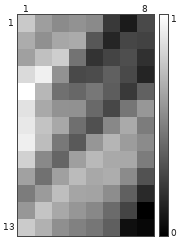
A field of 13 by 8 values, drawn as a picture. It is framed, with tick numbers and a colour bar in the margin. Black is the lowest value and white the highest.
Calmest part: bottom middle. Grain: diagonal, up to the right. Lone odd cells: none. Slope: up to the left.
